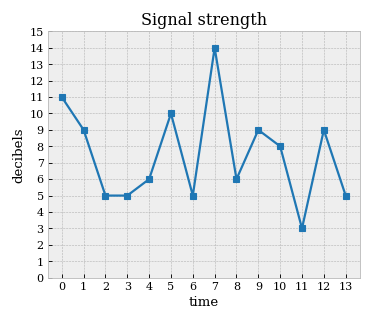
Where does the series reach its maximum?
7
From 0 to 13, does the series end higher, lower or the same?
lower
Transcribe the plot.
Title: Signal strength
x-axis: time, ticks 0 1 2 3 4 5 6 7 8 9 10 11 12 13
y-axis: decibels, ticks 0 1 2 3 4 5 6 7 8 9 10 11 12 13 14 15
Values:
11 9 5 5 6 10 5 14 6 9 8 3 9 5
